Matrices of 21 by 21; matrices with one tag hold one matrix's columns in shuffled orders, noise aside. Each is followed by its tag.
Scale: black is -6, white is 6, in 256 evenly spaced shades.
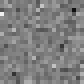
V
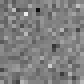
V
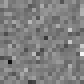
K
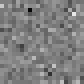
V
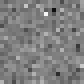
V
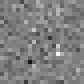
K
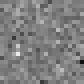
K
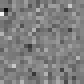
V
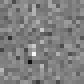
K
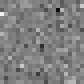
V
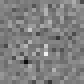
K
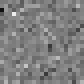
V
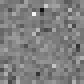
V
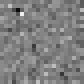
V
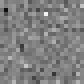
V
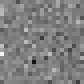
K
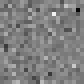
V
